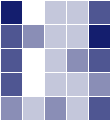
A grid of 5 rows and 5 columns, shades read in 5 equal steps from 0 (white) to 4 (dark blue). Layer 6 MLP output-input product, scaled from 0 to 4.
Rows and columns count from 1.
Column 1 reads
4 3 3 3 2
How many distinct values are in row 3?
4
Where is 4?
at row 1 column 1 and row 2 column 5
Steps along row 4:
down up same up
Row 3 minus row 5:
1 -1 -1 1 0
